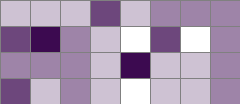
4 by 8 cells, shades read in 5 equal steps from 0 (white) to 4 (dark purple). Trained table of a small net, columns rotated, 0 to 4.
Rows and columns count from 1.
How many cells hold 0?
3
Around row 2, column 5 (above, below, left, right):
1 4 1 3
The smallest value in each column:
1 1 1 1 0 1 0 2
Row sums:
13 15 15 11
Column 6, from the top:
2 3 1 1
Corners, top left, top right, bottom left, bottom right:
1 2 3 2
